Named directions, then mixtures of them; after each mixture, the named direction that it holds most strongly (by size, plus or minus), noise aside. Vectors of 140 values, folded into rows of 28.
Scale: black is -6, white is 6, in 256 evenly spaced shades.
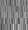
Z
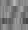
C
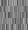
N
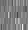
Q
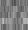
C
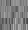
Z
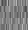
N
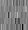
Q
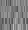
Z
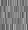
N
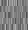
N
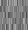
N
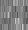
Q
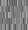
N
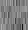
Q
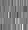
Q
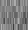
Z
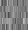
N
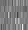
Q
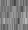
C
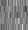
Q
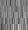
Z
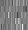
Q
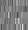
Q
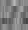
C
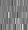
Q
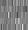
Q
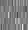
Q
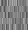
N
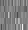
Q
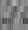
C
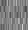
Q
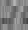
C
